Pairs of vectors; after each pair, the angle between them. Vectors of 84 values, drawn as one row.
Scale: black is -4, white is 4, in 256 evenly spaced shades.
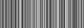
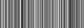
partly aligned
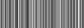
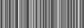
nearly parallel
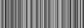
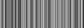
nearly parallel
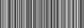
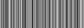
nearly opposite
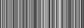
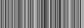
nearly opposite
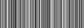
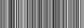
orthogonal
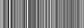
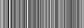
nearly parallel
